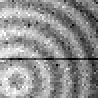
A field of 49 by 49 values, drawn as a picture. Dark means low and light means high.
Odd lines: row 30. Histogram: bell-shaped. Slope: up to the left. Rings: centred on the bottom left.
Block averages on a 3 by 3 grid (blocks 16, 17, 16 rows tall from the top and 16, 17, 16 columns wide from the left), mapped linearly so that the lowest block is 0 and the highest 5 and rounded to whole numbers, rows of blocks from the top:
420 | 420 | 520
